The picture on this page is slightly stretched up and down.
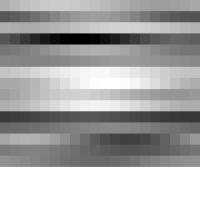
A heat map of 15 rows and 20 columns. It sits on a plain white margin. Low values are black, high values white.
The values follow a bell shape. The grain runs across in streaks. The ninth with the highest average is the centre.
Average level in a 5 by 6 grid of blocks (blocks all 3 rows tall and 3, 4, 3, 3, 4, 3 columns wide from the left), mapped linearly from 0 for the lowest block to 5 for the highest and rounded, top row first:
233322 / 101111 / 345543 / 122211 / 221001
